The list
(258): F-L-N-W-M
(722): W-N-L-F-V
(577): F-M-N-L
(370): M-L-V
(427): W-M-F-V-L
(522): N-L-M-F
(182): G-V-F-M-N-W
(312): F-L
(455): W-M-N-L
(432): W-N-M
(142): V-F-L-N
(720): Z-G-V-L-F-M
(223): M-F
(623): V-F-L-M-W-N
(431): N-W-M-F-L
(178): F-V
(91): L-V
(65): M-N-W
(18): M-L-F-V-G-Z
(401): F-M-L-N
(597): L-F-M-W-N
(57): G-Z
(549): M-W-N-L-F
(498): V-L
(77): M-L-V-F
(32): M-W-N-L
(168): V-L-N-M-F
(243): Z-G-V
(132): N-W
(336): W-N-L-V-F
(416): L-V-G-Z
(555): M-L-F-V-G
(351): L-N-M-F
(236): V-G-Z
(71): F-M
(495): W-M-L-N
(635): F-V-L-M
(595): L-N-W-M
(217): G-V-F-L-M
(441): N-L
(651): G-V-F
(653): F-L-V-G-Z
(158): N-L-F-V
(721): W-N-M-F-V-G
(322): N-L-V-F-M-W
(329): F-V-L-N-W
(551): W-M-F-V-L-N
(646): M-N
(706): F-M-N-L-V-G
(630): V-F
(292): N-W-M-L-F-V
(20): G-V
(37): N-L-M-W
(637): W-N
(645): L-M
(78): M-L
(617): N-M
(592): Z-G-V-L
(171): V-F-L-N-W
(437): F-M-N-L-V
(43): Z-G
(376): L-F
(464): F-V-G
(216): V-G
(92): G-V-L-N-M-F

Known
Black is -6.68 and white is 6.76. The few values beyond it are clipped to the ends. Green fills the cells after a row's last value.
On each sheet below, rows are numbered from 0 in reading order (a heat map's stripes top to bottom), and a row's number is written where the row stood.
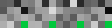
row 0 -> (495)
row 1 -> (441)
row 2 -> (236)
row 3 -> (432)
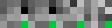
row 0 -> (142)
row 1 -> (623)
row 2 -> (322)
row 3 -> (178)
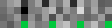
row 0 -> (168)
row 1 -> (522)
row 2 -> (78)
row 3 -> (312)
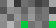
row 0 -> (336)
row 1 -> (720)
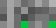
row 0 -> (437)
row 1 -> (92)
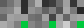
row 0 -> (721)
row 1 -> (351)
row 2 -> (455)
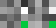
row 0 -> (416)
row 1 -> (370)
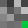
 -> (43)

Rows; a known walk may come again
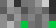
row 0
(336)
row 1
(630)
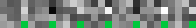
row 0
(592)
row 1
(623)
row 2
(20)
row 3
(653)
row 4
(498)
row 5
(18)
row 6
(178)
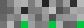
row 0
(217)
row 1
(522)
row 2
(322)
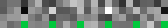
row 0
(142)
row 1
(376)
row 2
(651)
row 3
(370)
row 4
(43)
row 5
(432)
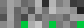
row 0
(437)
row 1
(78)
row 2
(645)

